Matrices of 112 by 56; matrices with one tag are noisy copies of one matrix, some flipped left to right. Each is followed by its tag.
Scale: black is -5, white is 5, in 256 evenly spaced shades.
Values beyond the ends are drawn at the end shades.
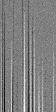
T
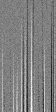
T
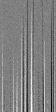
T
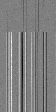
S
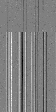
S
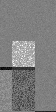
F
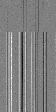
S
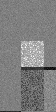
F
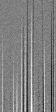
T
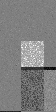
F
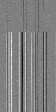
S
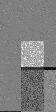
F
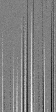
T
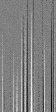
T
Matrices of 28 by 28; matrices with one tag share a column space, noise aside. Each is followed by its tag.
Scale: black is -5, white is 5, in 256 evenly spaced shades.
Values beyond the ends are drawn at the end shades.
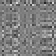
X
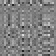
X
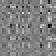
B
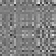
X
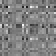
B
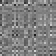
X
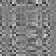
X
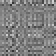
X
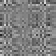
X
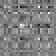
B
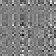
X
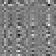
X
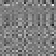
X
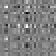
B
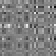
B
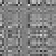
X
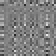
X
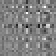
B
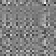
X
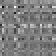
B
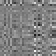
X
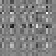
B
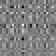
B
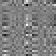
X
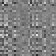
X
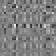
B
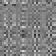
X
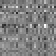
B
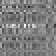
B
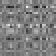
B
